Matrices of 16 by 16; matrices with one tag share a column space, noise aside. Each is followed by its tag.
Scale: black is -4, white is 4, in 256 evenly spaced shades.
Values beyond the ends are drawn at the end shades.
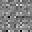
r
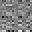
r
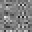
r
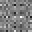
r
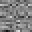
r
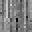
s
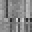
s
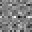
r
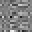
r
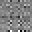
r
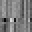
s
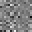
r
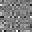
r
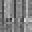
s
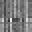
s
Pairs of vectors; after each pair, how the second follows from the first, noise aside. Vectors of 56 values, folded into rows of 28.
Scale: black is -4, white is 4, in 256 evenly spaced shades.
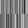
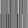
partly zeroed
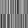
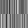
negated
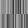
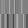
partly zeroed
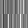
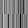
negated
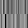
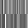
negated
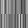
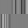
partly zeroed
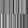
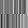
negated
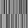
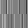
partly zeroed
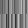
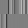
partly zeroed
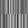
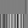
partly zeroed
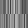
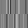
partly zeroed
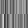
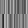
negated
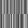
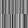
negated
